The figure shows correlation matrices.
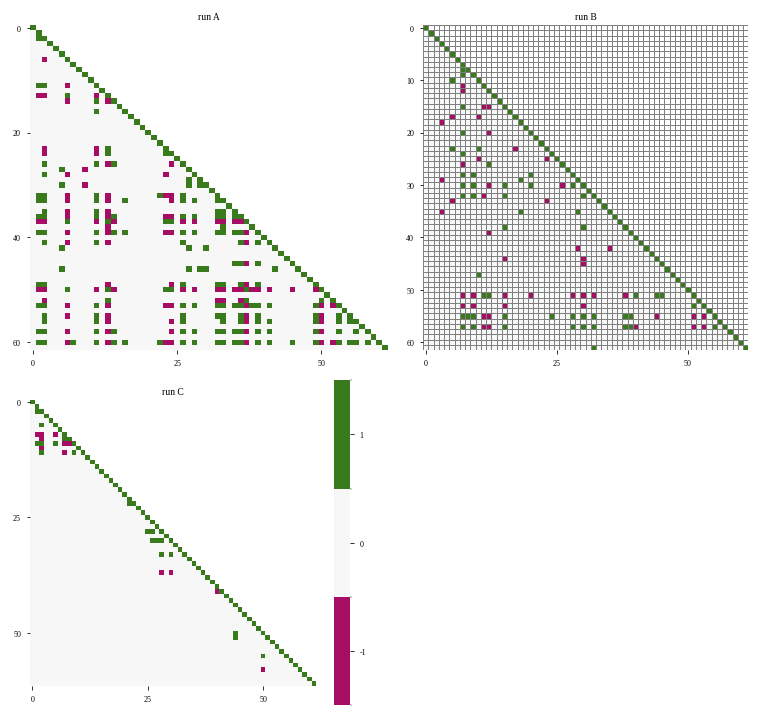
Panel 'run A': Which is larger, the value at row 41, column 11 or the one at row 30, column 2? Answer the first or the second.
the first
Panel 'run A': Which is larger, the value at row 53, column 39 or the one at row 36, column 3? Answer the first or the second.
the first
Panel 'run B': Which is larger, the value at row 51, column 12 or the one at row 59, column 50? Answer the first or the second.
the first
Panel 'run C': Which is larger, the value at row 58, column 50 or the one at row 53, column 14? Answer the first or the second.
the second
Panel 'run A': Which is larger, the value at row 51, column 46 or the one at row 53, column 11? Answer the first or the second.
the second
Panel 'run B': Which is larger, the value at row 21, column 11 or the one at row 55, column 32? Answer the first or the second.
the second
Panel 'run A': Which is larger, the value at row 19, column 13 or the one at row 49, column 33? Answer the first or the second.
the second
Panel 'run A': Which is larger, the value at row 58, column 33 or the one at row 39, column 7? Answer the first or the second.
the first
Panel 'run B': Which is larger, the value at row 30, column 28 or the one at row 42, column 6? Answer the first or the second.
the first
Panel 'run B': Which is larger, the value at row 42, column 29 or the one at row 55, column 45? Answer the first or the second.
the second
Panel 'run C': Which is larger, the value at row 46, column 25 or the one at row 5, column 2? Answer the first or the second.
the second
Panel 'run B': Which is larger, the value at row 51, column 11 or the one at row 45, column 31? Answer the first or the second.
the first
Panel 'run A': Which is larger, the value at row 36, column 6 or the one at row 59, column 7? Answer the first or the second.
the second
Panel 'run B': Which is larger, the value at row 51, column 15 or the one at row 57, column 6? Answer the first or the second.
the second
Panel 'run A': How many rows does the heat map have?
62
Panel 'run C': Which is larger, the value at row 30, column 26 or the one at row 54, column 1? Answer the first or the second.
the first
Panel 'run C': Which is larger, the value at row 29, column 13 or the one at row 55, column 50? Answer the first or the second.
the second
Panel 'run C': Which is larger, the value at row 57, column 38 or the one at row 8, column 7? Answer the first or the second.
the second
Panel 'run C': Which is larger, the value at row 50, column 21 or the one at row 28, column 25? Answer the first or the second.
the second
